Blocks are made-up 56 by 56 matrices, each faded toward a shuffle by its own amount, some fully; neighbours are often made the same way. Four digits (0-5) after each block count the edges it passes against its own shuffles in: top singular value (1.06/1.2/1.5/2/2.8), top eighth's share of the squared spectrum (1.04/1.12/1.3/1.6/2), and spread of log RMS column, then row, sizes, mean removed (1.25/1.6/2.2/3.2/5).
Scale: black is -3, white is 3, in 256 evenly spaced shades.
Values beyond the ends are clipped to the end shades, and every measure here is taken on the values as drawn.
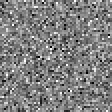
0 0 0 0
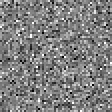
1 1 0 0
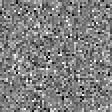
0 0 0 0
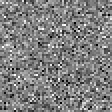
2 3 0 1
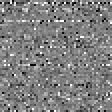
2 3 0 3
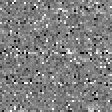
2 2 0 1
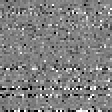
2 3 0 3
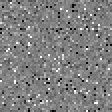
1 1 0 0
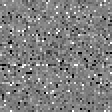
1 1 0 1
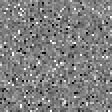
2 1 0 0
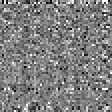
3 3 2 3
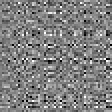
4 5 3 4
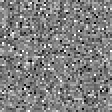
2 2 0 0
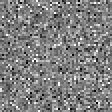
3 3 1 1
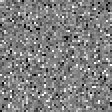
0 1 0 0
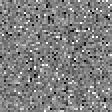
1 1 0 0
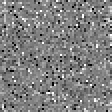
1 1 0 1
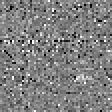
2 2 1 2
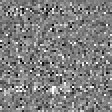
1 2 1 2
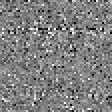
2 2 1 2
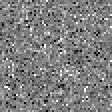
0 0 0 0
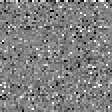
2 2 0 1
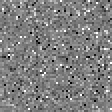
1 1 0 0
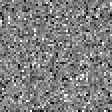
1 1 1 2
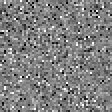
0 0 0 0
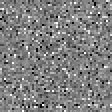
0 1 0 1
